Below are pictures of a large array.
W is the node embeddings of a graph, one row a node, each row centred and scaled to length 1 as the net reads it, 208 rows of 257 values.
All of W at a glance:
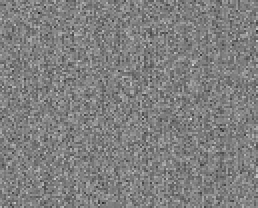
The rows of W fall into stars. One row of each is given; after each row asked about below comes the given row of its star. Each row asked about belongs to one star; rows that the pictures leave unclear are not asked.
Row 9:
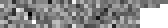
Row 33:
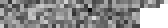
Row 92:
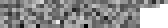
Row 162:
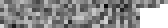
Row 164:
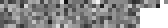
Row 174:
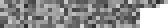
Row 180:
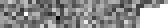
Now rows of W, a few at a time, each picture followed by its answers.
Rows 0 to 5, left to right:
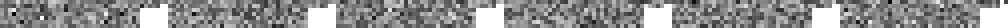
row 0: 33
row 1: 33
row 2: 33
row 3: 9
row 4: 164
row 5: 164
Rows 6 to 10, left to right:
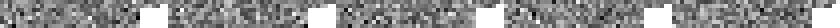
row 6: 162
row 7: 33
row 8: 33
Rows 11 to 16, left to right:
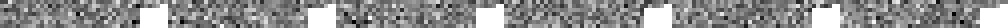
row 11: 92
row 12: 180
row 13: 164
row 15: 33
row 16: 9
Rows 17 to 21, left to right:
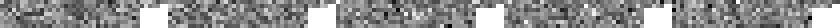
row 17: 33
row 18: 164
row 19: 162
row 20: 180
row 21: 162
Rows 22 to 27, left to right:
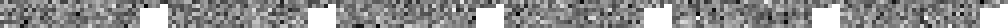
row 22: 164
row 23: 180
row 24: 92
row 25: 33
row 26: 9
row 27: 174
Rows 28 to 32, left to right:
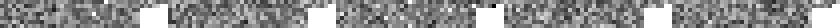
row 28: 33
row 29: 162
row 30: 9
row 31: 162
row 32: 33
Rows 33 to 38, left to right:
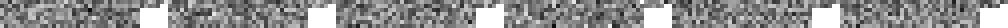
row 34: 174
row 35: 174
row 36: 174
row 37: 174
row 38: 92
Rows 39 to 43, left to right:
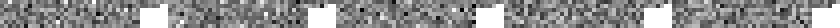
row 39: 92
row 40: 9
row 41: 92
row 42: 174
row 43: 180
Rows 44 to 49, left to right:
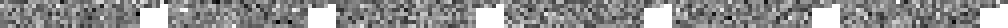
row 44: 164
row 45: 9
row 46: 180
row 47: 9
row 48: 92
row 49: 9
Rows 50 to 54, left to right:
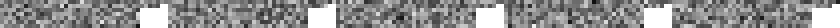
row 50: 33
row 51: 92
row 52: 162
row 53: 33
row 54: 164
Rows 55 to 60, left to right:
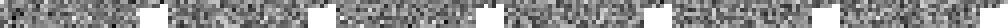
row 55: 162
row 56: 174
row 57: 180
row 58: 180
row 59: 180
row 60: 180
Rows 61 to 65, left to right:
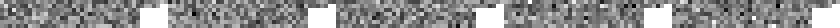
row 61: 174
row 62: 9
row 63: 174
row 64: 174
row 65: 92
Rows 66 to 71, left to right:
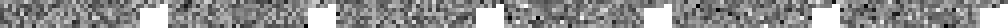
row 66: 174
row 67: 33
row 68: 164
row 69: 180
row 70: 162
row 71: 162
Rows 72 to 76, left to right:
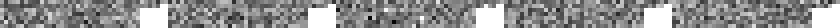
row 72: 33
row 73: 164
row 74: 180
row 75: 92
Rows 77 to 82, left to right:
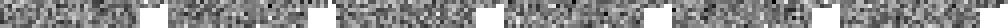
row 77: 162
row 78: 164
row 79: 33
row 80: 174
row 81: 162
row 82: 180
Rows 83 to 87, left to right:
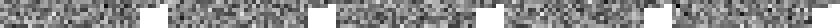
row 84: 162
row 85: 164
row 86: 92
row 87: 92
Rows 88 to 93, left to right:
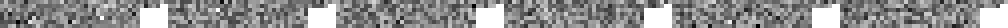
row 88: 164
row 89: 92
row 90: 92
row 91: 92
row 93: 33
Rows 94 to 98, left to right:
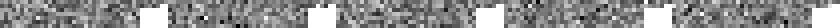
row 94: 180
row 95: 180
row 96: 33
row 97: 164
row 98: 9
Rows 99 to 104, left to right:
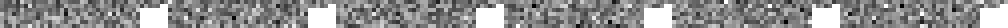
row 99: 174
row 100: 162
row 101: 162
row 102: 33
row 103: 9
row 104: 174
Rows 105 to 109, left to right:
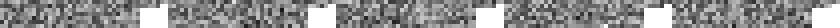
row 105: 180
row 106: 174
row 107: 180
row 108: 164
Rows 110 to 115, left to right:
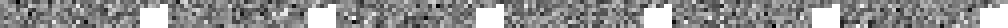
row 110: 9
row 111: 33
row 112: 164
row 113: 174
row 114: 180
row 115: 180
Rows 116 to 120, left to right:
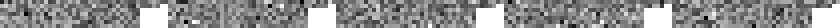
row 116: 9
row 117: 164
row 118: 180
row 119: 180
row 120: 180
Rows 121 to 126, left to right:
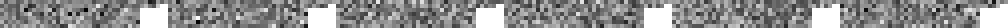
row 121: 92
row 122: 162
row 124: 9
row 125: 9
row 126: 92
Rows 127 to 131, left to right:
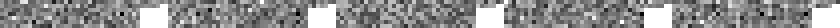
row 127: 174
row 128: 9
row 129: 9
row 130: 162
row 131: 164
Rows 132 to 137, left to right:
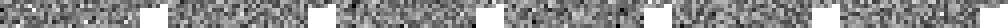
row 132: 180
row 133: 174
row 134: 92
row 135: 162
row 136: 174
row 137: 9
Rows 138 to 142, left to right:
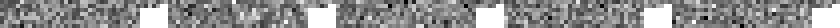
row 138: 174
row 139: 162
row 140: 174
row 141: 33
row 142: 180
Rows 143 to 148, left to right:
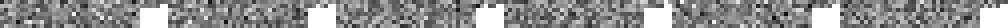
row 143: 164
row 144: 180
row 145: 162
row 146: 164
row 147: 92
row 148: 33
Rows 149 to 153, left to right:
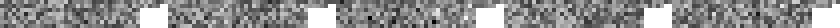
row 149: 33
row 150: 33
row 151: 180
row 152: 9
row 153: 164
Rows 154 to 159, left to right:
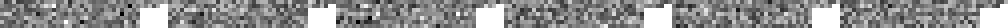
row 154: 174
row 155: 164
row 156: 180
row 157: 162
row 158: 33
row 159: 180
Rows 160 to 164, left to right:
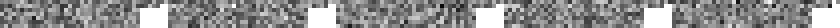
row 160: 180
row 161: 164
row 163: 164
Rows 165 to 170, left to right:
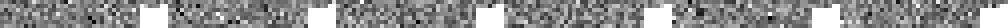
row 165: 164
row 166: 33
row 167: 174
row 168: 174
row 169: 9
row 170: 9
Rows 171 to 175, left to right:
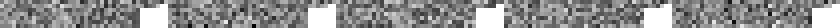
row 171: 9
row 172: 92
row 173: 33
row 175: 92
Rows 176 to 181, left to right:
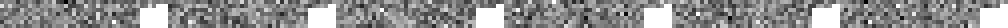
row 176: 9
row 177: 180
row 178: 9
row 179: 174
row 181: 164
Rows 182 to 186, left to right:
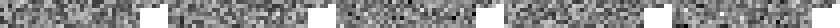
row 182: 162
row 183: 162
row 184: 92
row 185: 162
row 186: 33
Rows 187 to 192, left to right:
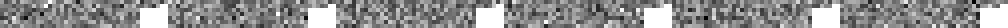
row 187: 174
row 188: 162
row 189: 92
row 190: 92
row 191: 180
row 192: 162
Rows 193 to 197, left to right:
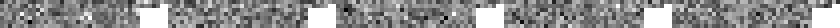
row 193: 162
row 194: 9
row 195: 33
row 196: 164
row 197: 164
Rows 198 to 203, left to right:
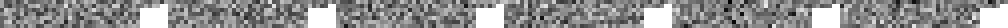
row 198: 174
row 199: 164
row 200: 174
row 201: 174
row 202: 92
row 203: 92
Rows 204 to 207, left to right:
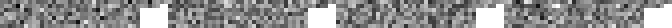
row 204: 92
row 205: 33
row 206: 162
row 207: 174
